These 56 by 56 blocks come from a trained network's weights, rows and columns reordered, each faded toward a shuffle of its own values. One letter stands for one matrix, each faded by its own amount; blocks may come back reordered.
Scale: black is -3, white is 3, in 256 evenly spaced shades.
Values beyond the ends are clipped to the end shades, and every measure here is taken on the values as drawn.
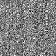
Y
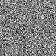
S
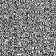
Y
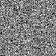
S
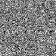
S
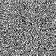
S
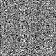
Y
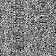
Y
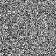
S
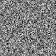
S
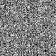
Y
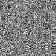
S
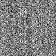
Y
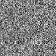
S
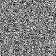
S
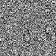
S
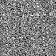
Y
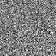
S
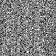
Y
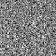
Y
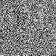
Y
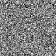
S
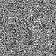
S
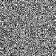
S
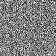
Y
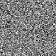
S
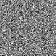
S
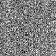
Y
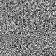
S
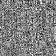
Y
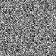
S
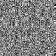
S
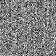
Y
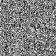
Y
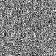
Y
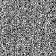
Y
